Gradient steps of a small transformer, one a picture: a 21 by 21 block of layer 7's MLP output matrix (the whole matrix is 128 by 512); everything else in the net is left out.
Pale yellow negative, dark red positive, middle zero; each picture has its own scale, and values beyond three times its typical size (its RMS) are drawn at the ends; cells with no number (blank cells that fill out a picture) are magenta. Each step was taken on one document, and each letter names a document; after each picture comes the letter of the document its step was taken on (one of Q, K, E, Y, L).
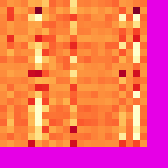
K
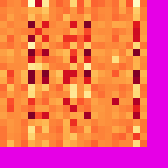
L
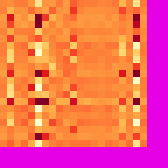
K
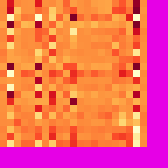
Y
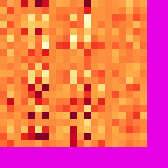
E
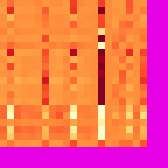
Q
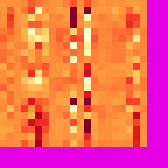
E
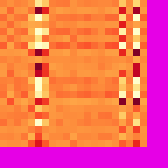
K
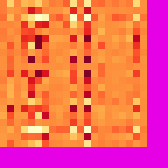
E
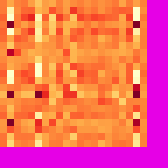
Y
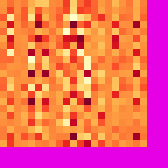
L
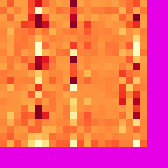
K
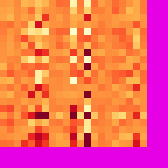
E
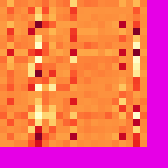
K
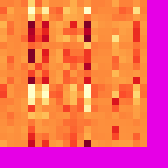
L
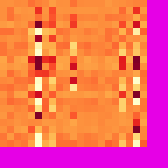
K
